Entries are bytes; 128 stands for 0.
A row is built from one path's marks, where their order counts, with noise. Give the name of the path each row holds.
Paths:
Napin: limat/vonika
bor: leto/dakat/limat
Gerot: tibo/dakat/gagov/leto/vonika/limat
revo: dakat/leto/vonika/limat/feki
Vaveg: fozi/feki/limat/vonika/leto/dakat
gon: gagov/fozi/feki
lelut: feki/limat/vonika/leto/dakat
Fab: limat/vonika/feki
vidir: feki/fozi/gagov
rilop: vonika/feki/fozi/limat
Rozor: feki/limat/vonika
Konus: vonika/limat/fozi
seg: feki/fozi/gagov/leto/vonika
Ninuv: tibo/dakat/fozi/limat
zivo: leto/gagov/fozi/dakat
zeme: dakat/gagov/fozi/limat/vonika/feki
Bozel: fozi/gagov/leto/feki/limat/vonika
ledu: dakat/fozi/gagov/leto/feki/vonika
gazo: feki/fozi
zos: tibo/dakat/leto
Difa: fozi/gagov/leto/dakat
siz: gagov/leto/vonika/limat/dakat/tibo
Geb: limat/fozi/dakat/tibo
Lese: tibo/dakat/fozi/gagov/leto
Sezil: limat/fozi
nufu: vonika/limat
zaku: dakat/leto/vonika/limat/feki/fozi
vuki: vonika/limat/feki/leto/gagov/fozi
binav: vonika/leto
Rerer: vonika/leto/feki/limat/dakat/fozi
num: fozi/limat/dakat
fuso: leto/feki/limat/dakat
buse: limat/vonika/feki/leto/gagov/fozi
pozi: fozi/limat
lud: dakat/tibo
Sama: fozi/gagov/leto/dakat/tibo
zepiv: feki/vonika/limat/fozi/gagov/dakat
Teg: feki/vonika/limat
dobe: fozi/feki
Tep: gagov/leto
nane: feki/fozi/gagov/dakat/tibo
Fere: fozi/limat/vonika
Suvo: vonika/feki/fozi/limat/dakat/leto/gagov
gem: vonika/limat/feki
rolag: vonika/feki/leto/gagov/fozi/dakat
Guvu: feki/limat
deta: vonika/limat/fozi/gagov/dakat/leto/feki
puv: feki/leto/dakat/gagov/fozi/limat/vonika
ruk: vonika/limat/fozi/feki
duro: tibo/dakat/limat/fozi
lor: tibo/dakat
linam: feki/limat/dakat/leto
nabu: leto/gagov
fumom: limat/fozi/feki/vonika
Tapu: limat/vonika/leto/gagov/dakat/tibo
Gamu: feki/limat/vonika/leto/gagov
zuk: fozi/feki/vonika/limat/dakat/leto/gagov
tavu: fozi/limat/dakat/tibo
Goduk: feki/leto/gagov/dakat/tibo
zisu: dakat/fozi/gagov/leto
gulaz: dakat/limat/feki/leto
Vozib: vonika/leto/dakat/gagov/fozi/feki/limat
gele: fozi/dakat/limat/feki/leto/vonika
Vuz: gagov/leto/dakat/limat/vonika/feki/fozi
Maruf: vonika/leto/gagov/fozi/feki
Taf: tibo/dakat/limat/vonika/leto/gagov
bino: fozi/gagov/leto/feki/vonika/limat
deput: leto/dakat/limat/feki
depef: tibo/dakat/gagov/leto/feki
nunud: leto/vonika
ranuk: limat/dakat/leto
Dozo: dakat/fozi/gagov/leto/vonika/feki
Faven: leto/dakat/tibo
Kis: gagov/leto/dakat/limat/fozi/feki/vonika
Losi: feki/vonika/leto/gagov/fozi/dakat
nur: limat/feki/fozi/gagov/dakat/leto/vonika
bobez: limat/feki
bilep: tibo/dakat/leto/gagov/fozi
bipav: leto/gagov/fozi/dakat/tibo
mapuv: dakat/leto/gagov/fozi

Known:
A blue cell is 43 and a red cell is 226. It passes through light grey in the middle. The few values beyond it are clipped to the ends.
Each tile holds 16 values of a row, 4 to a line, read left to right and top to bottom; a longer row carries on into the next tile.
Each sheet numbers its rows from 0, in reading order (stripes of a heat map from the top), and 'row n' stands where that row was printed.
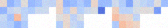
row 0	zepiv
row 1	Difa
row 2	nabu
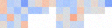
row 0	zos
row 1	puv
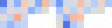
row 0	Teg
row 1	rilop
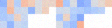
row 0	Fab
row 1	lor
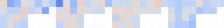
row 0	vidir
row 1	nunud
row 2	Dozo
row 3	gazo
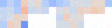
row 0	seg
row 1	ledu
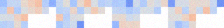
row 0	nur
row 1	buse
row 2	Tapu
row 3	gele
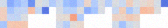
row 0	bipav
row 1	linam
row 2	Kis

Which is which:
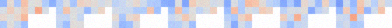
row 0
Bozel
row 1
bobez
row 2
Vaveg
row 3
Napin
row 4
fumom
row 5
Guvu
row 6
Rozor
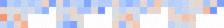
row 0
bor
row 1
num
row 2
gulaz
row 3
zuk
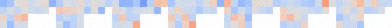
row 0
Vozib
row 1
dobe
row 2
lud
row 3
deput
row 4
Tep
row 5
Gerot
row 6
Maruf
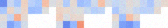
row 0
nufu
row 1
Ninuv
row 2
Konus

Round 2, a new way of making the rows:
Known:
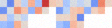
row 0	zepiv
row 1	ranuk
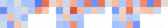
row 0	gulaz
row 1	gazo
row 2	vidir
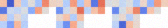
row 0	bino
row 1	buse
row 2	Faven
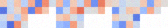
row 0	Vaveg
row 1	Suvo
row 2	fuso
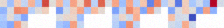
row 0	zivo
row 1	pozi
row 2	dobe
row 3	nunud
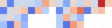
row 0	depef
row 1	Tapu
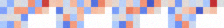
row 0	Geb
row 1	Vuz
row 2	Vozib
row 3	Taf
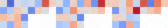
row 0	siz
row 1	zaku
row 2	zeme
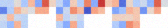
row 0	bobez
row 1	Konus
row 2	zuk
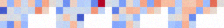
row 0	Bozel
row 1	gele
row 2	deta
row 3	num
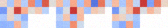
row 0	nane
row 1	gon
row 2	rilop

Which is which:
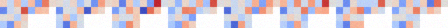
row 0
puv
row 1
bor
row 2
fumom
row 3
bipav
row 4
lelut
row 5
Fere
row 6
Goduk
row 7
rolag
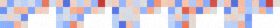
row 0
zos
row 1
Losi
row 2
Sama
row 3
Maruf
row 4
seg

